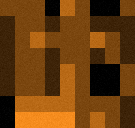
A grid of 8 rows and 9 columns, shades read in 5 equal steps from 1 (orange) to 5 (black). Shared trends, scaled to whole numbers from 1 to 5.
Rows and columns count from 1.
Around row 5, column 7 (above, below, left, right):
4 5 3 5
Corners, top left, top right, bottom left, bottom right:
3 3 5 4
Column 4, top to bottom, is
5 4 3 4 4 4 2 1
